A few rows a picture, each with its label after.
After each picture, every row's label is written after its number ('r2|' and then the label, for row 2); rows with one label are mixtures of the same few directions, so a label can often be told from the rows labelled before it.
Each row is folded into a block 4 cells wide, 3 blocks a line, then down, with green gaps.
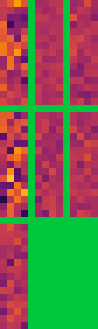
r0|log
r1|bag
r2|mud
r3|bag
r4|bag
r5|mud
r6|bag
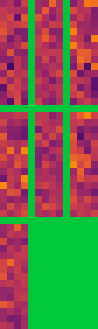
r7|bag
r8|mud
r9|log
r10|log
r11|mud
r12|log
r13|mud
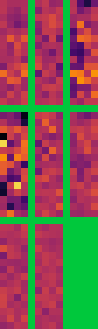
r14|log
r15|log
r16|log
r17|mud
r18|bag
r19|log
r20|mud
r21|log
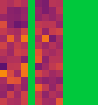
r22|log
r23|bag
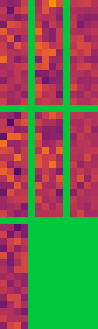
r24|bag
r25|log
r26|log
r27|bag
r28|log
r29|bag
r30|mud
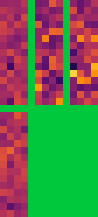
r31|bag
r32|bag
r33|log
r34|mud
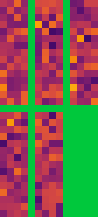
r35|bag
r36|mud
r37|bag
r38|bag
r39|bag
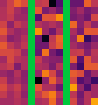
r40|log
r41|mud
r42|bag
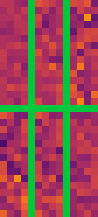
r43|log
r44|log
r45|bag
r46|log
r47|log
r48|log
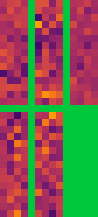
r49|log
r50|mud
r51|bag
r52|mud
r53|mud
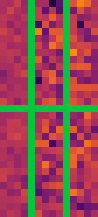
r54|mud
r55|mud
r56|log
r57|log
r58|mud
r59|mud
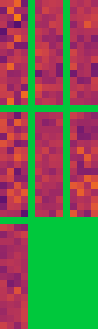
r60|bag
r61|log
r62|log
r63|bag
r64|bag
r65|log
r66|log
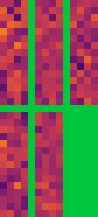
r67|bag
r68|bag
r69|bag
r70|mud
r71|mud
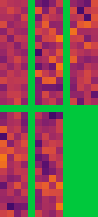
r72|bag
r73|log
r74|bag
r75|mud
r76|log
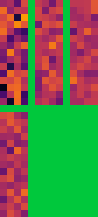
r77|bag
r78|bag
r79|mud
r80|bag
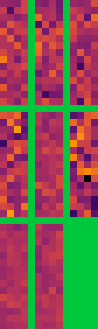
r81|bag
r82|mud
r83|bag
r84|bag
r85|log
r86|log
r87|log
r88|log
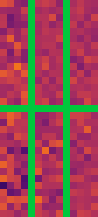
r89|log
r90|bag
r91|bag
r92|log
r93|bag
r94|bag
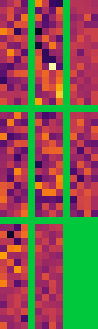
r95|mud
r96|log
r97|bag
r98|bag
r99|log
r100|bag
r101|bag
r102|bag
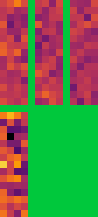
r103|log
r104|mud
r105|bag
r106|log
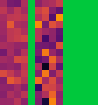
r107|log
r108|bag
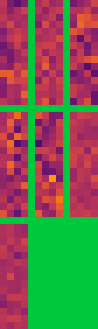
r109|log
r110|bag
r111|log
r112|mud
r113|log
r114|log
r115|mud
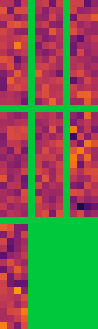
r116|bag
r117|mud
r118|mud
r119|log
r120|bag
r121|mud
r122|log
